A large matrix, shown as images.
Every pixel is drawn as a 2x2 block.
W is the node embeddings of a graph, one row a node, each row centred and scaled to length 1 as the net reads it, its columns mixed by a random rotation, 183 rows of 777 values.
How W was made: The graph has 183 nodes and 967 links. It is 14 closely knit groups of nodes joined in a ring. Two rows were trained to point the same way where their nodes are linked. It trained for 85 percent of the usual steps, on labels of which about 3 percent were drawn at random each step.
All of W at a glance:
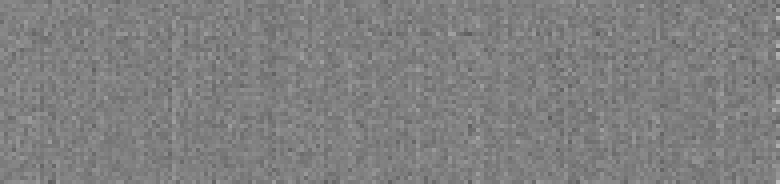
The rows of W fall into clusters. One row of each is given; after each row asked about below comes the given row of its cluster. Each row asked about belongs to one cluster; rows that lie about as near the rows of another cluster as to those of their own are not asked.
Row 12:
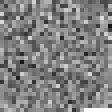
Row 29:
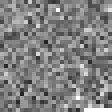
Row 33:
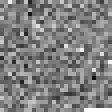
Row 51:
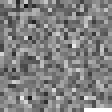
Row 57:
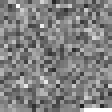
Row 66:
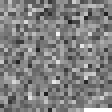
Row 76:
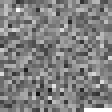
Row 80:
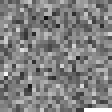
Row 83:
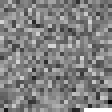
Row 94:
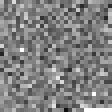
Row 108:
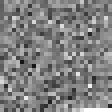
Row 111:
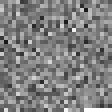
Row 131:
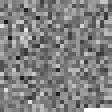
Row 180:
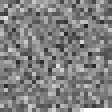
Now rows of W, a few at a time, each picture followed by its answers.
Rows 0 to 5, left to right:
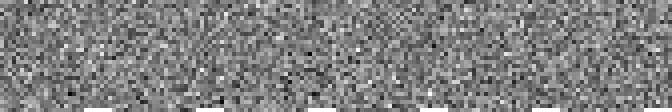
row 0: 33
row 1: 83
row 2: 12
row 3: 94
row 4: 76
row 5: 180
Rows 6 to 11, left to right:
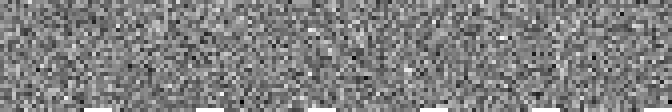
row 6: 80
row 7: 180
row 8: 29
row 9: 131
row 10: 12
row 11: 83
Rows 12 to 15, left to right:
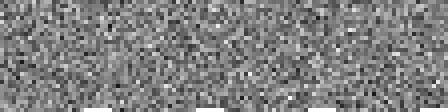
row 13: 180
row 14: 80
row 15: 76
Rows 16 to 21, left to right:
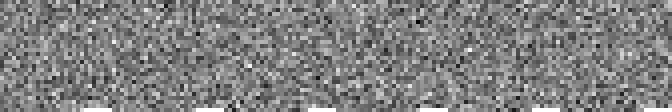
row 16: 108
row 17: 57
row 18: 29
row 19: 57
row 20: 94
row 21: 29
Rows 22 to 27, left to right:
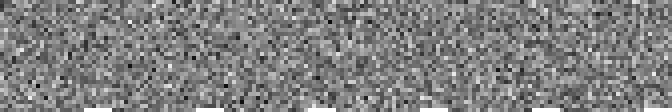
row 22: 94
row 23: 180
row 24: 29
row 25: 51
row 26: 80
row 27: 66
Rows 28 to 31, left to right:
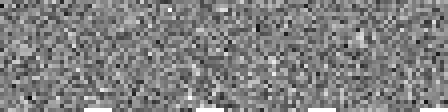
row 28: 51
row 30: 111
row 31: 131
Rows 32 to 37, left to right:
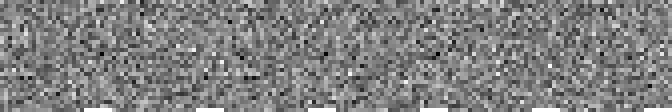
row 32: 131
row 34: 131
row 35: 131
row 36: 111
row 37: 33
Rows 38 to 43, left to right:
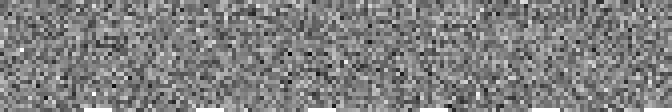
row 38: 94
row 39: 29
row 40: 12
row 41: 12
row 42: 66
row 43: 111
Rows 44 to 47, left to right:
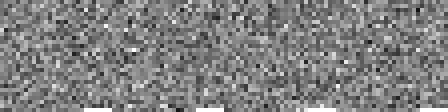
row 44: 180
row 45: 94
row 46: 108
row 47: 57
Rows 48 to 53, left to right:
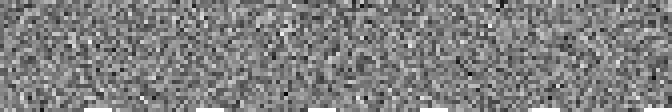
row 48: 51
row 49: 111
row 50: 76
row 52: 57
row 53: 29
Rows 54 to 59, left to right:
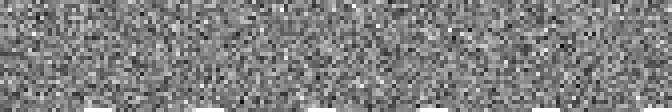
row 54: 66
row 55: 108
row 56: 29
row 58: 180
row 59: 29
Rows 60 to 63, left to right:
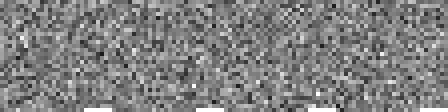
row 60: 131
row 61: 80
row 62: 94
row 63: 66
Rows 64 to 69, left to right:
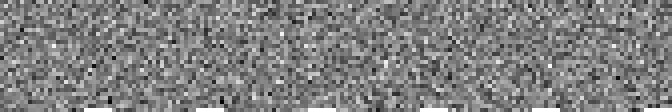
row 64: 83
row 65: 83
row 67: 51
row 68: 111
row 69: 83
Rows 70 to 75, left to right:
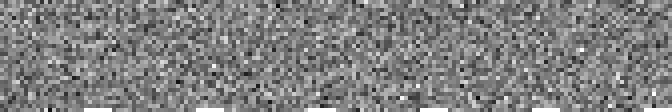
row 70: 66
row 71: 111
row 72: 57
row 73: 80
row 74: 51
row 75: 94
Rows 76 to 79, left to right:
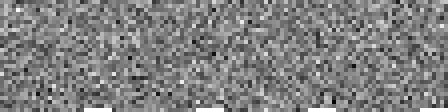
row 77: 131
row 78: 83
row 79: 180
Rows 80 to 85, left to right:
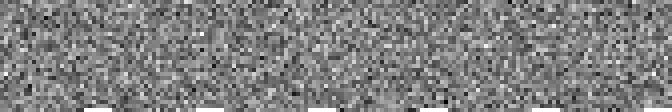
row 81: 66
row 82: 33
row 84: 180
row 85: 66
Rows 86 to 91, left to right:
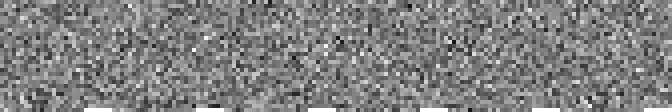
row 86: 51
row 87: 57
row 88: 33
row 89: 111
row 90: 111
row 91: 51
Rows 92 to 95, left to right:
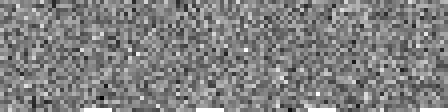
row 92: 57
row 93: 111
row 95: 66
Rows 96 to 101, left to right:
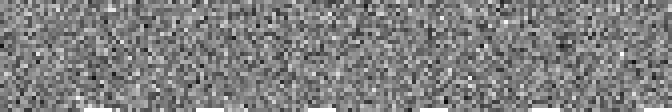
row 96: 29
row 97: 111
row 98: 12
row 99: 83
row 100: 57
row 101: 29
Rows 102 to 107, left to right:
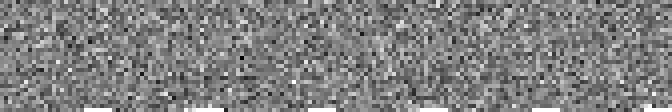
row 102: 180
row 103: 108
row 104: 131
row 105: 108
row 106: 33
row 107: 94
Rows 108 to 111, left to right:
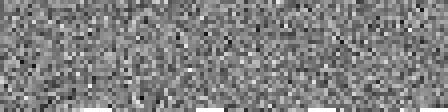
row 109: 51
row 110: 111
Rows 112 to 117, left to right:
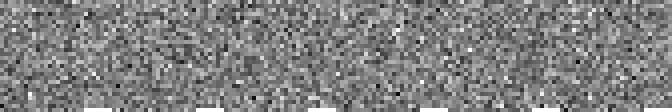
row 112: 66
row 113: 180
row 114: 51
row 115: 76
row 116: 94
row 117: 66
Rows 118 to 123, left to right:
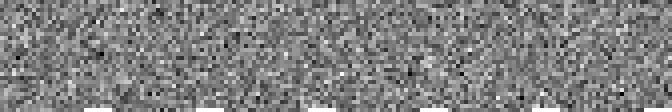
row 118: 131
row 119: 66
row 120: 29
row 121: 80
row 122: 94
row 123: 76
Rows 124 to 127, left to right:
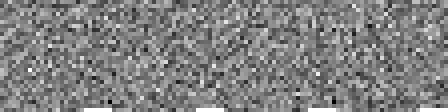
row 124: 83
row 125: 111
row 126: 83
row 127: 57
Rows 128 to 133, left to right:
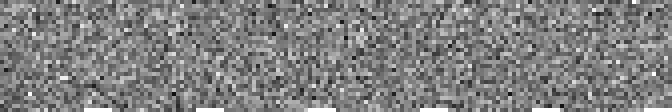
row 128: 66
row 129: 76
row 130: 108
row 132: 76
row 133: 66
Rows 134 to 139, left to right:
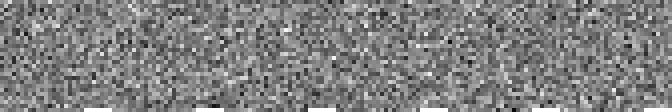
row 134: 33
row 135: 57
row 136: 76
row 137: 66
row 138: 94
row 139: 51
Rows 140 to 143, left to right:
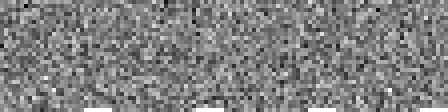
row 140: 51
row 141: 57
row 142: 80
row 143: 51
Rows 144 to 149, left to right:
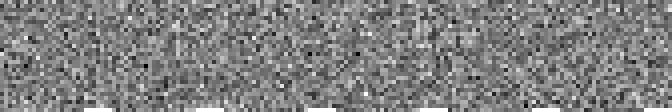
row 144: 51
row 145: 108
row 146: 12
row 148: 131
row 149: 29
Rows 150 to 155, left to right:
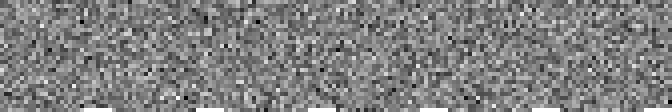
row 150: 57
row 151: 80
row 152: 51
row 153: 111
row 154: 111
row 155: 83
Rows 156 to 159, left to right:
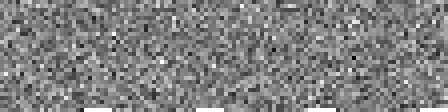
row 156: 80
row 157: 111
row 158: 57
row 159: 131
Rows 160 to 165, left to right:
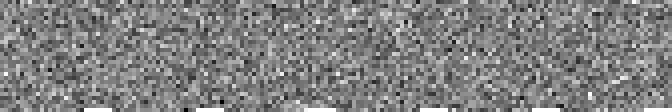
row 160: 80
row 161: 83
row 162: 108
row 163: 76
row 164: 111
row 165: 66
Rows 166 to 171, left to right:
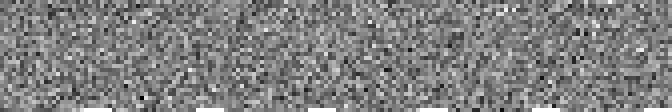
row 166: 108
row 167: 51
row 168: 33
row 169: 57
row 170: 29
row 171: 33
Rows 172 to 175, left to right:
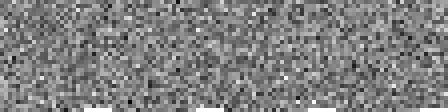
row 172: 94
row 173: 29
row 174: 66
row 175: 180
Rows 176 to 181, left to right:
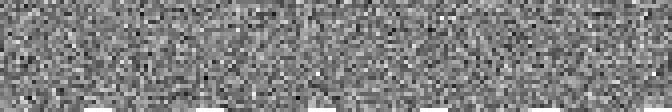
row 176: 51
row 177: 108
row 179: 83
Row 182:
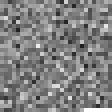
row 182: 180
